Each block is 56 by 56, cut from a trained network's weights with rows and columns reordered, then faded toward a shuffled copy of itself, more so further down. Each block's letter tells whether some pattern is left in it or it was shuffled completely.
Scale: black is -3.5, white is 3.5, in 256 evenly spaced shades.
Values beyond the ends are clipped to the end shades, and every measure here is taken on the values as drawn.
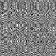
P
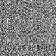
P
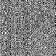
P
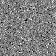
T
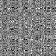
P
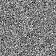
T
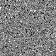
T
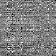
P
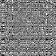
P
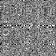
P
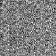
P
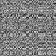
P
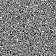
T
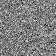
T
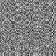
P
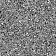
T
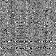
P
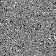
T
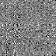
P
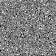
T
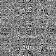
P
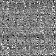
P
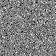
T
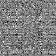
P
